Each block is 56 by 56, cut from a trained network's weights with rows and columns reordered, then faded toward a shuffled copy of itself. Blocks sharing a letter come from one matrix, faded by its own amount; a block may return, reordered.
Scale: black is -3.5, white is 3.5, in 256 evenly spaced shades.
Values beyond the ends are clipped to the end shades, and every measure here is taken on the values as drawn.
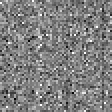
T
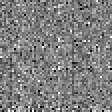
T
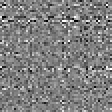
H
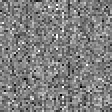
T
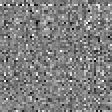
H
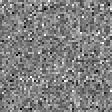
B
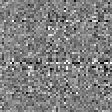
H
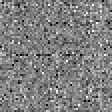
B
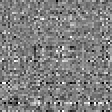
H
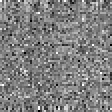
T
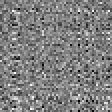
H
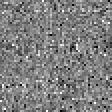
B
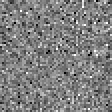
B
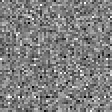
T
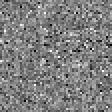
B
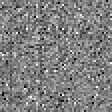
B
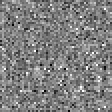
B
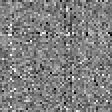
T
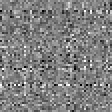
H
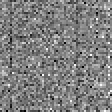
T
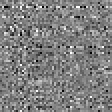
H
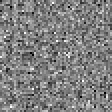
T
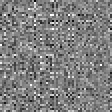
H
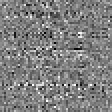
H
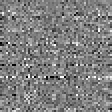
H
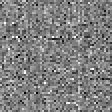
T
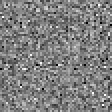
B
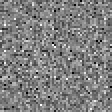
B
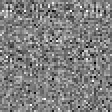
T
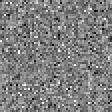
B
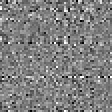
H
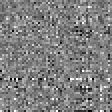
H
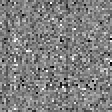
B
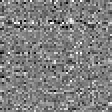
H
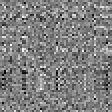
H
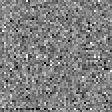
B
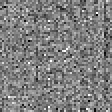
T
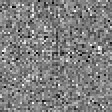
B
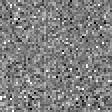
B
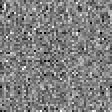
T
